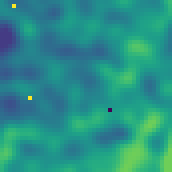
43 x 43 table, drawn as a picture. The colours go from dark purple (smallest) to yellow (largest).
Ninth with the highest average: bottom right. Slope: up to the bottom right. Odd rows or columns: none. Lone odd cells: 3, 2 higher and 1 lower than their neighbours. Grain: blotchy. Mirror symmetry: none.
